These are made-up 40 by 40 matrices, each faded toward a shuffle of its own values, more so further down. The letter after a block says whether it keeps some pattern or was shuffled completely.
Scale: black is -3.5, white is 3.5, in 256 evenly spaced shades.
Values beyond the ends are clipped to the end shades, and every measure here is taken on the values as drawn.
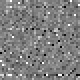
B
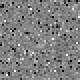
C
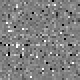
B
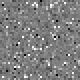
C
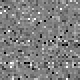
B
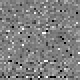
B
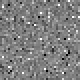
C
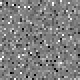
C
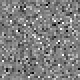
C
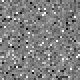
C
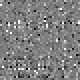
B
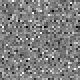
B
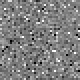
C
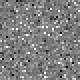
C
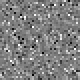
C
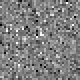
C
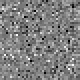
B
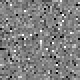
C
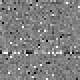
B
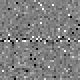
B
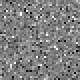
C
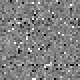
B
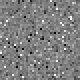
C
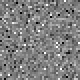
C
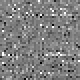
B
